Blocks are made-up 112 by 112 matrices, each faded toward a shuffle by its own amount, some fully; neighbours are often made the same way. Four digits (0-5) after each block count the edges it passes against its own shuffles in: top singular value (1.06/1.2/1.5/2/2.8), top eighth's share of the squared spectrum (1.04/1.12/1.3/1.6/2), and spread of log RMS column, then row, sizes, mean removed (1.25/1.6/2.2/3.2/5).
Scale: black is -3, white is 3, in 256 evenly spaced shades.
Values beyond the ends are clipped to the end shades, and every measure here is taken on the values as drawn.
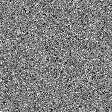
0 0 0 0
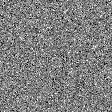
0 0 0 0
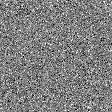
0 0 0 0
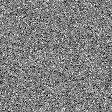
0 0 0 0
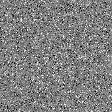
2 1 0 0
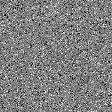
3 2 1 1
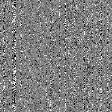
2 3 4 0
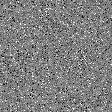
0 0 1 0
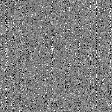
2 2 3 0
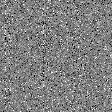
1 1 2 0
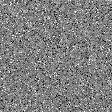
0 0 1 0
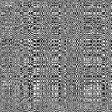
5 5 4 4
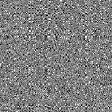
4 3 2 2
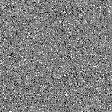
3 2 1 1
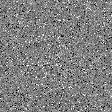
1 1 1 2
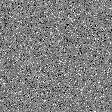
0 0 0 0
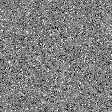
0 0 0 0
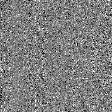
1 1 3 0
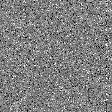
1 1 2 0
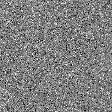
0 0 1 0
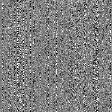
2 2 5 0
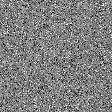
0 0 1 0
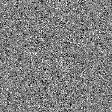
0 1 2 0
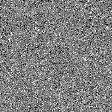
0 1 2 0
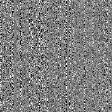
2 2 4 0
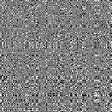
5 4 3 3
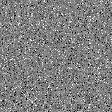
3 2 1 0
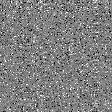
3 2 1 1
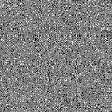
4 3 2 2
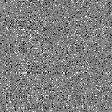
4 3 2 2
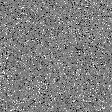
2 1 0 0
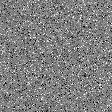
2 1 0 0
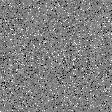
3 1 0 0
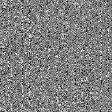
1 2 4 0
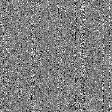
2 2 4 0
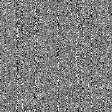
2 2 4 0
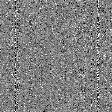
2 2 3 0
